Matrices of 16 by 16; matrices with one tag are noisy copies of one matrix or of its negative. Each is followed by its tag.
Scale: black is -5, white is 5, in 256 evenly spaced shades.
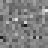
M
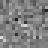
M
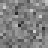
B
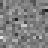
M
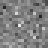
B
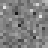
B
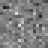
B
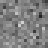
B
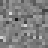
M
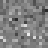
M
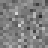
B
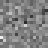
M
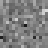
M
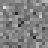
B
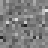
M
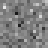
B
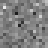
B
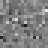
M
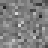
B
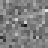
M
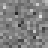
B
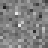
B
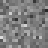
M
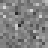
B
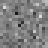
B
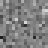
M
